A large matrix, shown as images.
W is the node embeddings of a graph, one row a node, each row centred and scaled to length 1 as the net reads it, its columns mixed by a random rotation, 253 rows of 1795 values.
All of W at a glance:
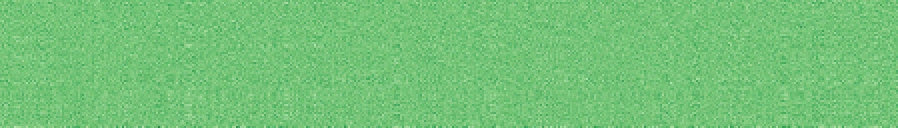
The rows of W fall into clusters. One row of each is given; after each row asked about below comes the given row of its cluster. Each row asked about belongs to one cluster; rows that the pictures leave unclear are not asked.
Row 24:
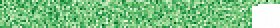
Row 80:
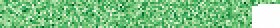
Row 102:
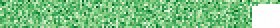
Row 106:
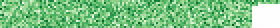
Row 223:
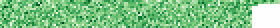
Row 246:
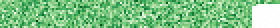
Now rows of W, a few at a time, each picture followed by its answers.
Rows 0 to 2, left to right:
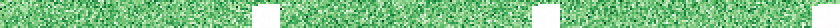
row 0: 106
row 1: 106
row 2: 24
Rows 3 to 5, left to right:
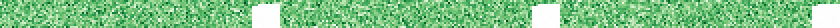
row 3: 80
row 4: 223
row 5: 223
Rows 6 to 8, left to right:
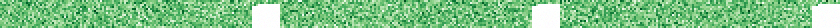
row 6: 246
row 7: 223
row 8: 24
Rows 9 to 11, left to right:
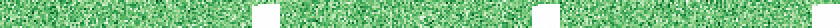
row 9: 24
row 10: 246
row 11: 24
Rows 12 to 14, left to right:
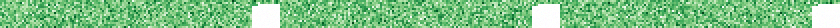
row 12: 106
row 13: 246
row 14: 80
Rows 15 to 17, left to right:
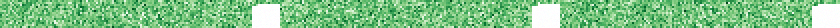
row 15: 246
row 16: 106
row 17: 246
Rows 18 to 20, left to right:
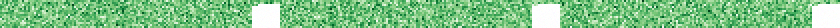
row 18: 80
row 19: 24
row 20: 102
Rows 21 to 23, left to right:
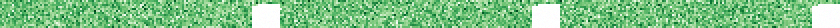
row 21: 246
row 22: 102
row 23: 24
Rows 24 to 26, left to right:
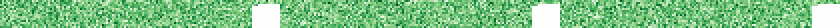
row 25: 80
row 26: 24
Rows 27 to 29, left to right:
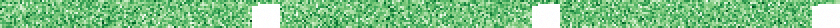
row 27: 106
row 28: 106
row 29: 223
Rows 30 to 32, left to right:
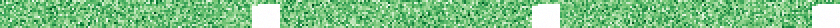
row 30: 24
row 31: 223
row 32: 246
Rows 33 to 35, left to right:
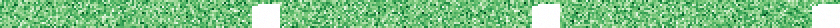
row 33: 80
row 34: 80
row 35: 102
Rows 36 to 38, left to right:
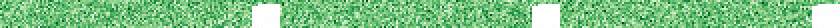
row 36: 106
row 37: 102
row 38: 223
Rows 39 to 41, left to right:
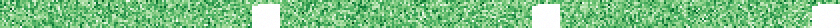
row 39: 24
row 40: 246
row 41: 106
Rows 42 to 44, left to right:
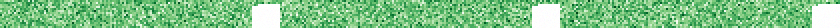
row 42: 246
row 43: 106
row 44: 102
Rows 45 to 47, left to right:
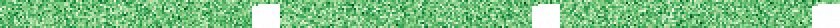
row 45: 102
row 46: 80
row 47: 80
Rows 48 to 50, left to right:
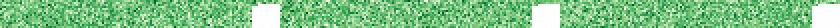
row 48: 106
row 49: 223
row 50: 80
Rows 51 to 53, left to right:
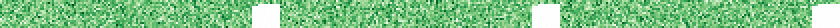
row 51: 80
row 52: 24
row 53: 223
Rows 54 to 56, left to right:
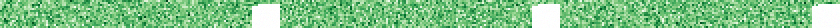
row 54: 223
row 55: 24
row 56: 80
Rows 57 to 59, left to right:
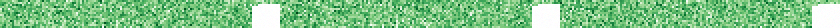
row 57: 102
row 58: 102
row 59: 24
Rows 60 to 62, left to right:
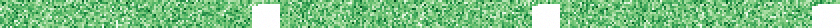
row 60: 102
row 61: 246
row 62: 246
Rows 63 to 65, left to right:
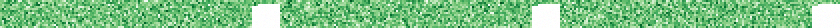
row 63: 223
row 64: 223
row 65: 24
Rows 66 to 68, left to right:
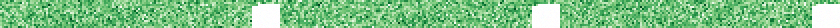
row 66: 106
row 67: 223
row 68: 246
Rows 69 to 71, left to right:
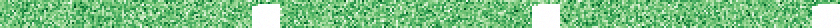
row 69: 246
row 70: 102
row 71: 223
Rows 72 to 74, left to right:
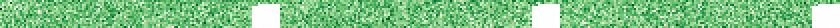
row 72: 106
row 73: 106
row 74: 80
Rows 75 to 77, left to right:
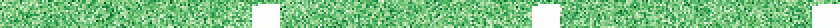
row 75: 106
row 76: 106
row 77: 102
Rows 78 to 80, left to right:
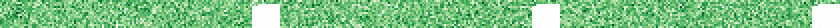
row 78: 102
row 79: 223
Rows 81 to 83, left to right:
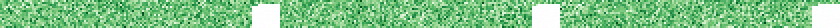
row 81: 80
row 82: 246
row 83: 106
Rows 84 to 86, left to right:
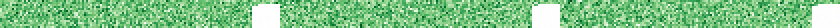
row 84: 102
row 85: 24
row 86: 223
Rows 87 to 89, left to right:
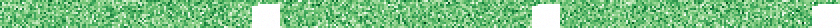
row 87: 106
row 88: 223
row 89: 246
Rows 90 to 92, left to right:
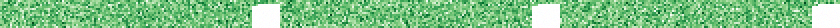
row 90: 223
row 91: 223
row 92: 80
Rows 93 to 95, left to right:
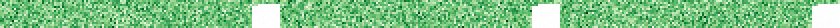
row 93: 102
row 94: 223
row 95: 223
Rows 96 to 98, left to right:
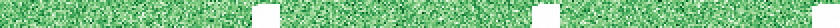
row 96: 246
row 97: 80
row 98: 80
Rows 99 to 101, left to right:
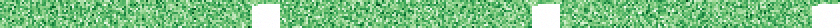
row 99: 24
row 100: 24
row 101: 80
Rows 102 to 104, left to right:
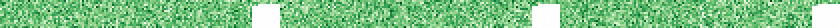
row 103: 106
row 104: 246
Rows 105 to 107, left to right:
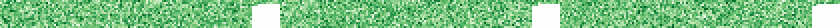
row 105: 223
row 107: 246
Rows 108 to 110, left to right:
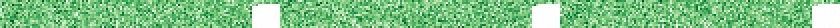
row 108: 102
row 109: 223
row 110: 102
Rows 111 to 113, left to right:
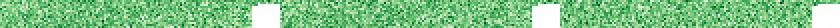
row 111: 106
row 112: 106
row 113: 223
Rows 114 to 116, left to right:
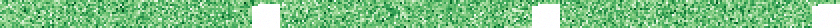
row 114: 80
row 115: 106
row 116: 24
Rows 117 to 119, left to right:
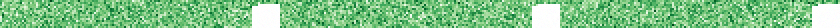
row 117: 106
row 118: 246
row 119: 106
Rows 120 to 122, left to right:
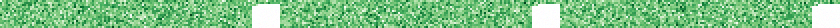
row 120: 246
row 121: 80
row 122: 80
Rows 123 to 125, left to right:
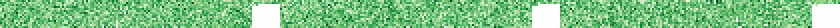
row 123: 102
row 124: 106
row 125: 24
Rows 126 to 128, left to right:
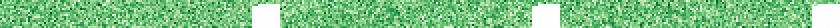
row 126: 24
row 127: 106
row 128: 24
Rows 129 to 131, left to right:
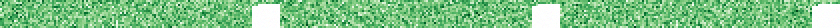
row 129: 102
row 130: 223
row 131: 102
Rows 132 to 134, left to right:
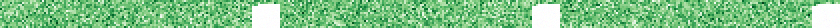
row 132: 106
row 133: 246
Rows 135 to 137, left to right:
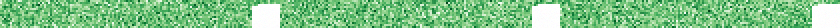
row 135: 223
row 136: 246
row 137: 102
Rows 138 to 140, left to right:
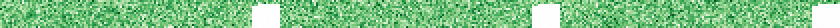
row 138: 106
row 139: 24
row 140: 106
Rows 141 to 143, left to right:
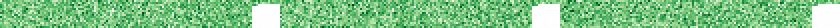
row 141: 80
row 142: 80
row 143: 223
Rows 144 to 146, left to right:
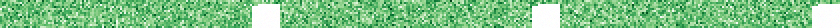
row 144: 102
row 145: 106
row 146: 80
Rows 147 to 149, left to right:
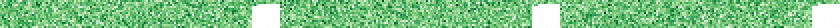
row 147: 223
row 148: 24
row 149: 106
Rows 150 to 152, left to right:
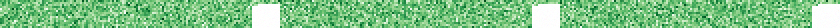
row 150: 102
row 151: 24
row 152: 24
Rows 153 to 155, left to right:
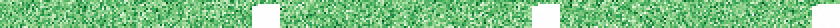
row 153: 246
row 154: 106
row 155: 223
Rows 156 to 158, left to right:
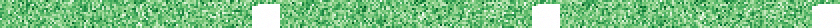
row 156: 246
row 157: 246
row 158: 246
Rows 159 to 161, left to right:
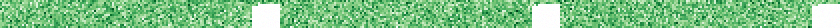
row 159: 106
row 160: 102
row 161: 24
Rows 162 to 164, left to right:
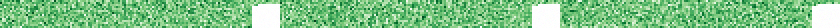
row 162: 24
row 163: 24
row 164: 223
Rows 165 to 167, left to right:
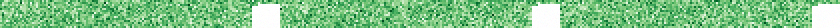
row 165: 106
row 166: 106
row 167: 106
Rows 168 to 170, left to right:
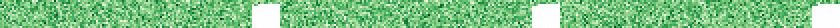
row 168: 24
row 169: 223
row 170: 106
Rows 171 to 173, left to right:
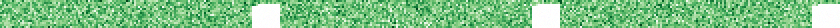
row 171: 80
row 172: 102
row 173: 24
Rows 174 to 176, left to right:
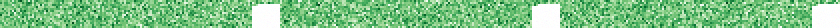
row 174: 246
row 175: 223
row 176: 246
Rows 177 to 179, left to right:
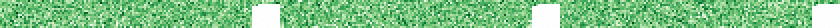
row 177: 102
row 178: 223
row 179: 246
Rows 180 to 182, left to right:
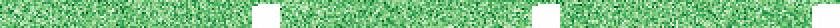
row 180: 80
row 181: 106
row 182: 102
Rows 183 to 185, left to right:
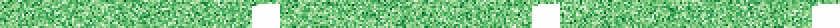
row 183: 223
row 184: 80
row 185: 106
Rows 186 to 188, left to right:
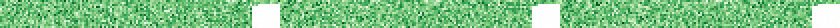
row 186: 102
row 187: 223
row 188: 223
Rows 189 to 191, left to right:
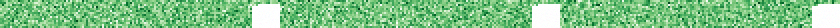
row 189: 102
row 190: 102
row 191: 223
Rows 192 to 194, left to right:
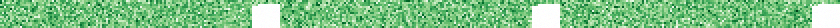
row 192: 24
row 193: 223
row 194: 102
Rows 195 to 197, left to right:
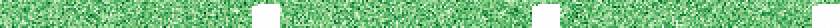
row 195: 80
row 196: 102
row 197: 102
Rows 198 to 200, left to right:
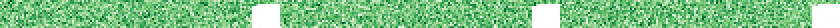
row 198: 223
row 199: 223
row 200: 24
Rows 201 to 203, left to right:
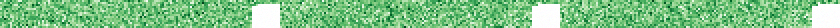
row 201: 223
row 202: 106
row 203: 106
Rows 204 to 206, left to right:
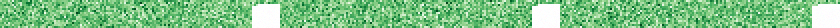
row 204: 246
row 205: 246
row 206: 24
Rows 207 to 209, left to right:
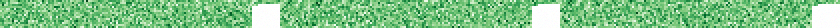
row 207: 102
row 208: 223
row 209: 223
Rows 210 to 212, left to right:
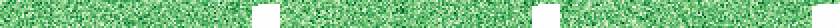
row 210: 223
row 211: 80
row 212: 223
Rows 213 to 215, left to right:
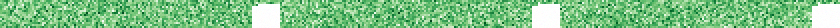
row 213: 80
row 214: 106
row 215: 106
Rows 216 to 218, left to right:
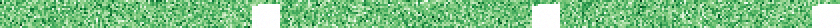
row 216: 24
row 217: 223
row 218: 246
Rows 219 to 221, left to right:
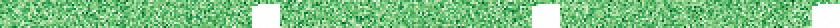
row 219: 80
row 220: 223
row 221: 106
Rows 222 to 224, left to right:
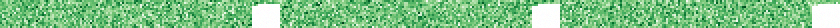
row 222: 246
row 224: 24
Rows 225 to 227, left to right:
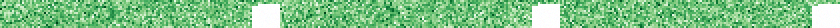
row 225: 106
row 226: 106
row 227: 24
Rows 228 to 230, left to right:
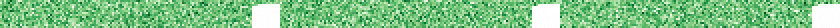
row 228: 223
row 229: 223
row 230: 80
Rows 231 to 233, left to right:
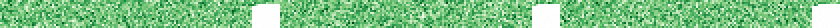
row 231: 223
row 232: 246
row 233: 223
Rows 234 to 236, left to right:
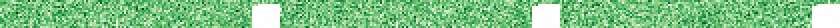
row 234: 102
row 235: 102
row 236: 223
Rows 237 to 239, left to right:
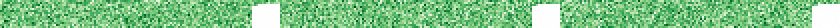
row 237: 223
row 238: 246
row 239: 106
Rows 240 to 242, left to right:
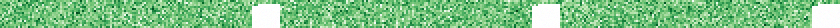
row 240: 246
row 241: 102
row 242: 106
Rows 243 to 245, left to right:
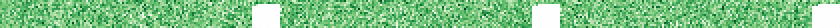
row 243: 246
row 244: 102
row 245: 102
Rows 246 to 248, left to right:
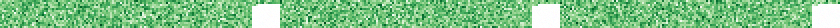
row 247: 24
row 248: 24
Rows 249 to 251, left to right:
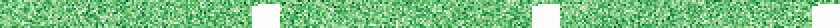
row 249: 80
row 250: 102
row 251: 106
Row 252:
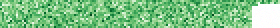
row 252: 106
